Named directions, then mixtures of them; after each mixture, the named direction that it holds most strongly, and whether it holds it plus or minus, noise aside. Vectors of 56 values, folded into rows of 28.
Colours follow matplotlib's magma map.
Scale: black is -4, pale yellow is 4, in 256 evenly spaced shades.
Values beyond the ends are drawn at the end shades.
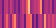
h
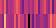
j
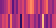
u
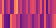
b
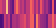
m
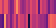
j, plus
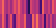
h, minus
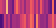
m, plus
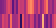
u, plus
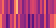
b, plus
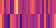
b, plus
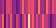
j, minus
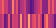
u, minus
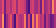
h, minus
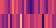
u, minus
